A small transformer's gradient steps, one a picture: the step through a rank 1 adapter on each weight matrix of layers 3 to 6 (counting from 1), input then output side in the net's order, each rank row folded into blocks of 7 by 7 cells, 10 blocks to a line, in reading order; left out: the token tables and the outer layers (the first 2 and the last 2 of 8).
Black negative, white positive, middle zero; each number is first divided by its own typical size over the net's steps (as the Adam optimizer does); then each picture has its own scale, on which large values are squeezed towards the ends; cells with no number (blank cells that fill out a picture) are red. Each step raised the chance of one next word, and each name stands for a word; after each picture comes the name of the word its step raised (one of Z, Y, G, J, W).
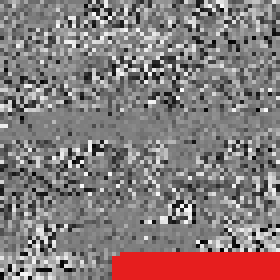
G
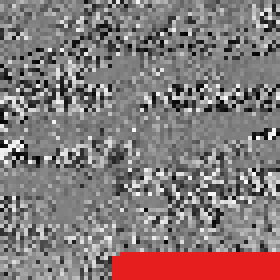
G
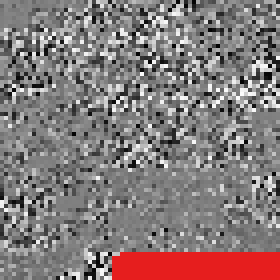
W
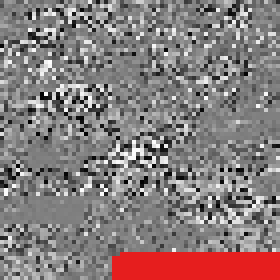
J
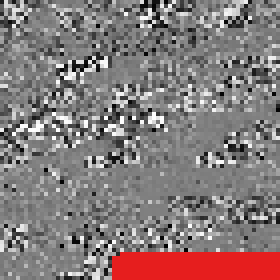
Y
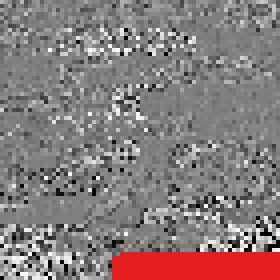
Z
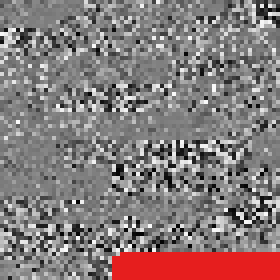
Y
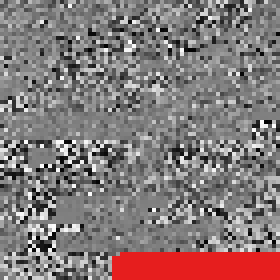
G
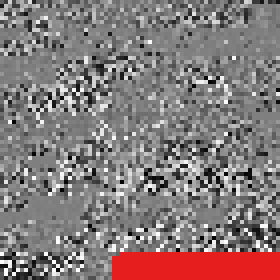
J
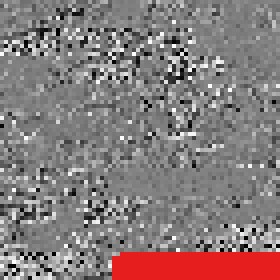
Z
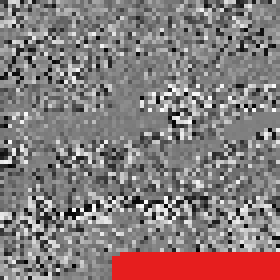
G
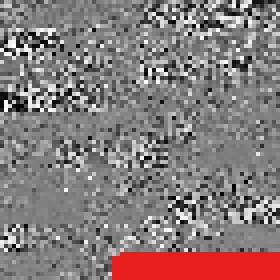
J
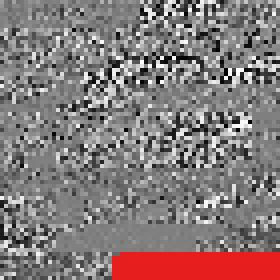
W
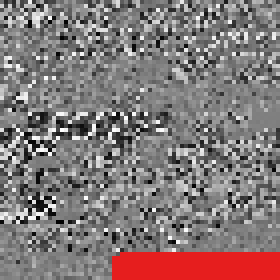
Y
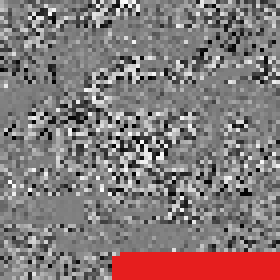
W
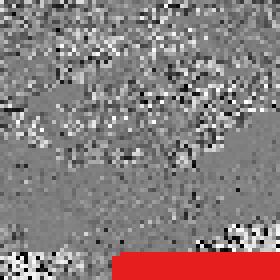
Z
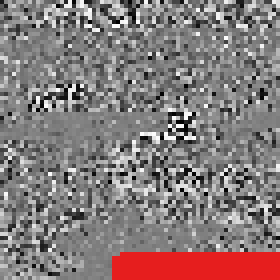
J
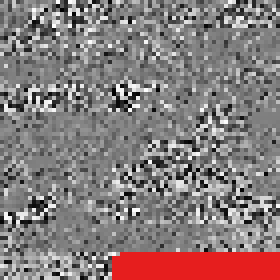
J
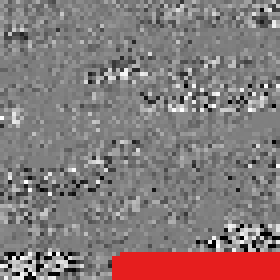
Z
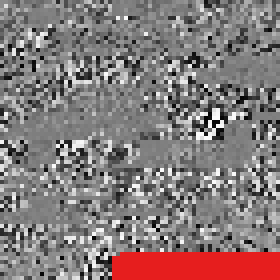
G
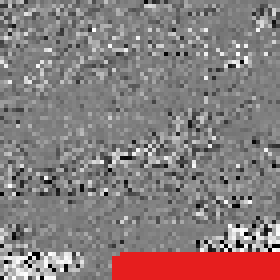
Z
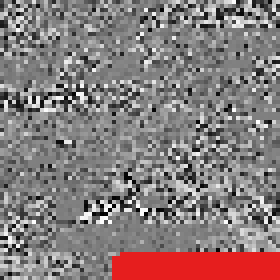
J
